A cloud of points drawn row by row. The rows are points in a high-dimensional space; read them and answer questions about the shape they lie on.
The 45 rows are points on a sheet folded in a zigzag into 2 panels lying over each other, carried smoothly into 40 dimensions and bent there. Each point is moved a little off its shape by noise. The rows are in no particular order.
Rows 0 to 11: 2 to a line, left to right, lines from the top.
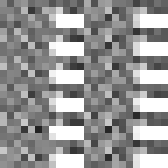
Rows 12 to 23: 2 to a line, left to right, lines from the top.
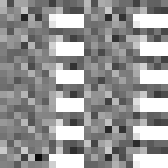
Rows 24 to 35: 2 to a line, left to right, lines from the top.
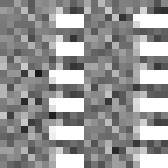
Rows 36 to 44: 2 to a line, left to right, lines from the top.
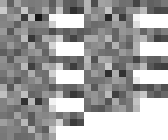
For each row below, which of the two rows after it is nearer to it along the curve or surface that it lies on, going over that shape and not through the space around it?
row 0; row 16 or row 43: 16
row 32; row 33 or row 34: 34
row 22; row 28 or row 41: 28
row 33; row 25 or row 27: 25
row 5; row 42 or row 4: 4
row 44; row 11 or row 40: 40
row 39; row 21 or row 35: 21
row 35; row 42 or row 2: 2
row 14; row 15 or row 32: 32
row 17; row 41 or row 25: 41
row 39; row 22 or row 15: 22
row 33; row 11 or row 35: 35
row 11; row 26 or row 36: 36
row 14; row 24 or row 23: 23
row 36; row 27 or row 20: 27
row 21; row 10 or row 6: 10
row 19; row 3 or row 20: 3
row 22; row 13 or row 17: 13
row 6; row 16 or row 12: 16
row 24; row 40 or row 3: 40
